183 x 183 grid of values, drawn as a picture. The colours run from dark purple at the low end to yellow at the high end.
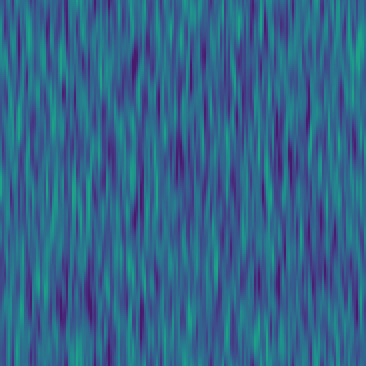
The histogram is bell-shaped. Streaks run downward. There is no overall slope. Neither half mirrors the other. Overall the values sit about 30% of the way up the scale.
